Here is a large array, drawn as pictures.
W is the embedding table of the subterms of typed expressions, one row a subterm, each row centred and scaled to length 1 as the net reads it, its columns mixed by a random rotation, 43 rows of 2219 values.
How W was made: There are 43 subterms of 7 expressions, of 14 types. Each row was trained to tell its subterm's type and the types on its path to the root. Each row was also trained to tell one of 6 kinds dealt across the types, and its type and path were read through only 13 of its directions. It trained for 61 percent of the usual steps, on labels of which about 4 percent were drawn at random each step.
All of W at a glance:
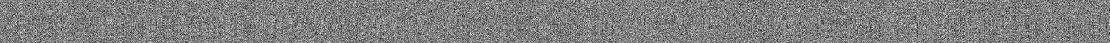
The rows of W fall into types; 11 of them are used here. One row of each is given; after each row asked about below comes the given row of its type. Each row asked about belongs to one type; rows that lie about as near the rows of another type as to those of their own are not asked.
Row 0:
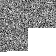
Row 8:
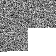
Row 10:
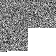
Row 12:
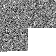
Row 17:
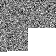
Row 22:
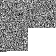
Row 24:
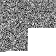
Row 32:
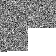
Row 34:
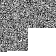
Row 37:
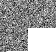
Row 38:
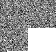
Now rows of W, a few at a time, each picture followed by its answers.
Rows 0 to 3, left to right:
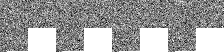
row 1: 37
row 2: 12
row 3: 24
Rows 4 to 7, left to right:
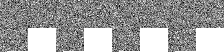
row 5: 22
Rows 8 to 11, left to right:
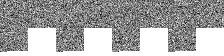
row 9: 32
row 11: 24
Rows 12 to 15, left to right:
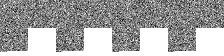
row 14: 34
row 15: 8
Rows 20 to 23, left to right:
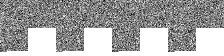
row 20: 22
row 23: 22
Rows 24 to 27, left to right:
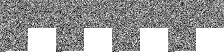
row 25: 37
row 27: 37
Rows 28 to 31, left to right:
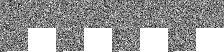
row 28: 8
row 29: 12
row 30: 0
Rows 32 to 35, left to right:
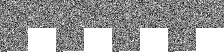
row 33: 0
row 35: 37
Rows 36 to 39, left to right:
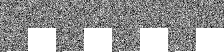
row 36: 22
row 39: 34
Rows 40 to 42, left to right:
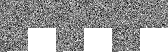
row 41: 34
